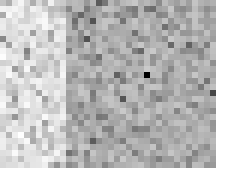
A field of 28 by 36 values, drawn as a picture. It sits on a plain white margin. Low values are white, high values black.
Average level on the scale: 30%. Stripes: none. Seam: vertical, 30% of the way across, the right part higher.
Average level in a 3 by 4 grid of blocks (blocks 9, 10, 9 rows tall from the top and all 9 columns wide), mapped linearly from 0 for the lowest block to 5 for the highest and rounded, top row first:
0 4 5 5 | 0 4 5 5 | 0 4 5 5
